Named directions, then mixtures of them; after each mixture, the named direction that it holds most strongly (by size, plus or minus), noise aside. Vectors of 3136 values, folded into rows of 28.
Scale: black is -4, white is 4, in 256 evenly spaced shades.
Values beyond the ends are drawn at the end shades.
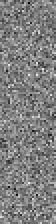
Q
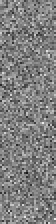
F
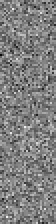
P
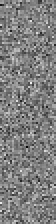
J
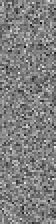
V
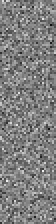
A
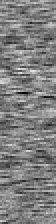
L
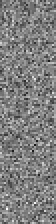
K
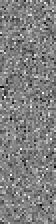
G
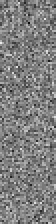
K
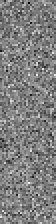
Q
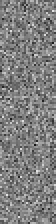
K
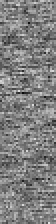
L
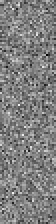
P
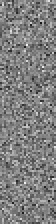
V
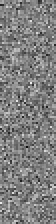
J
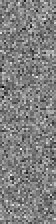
F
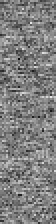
L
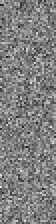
J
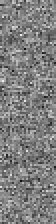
J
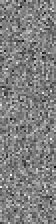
G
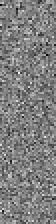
J
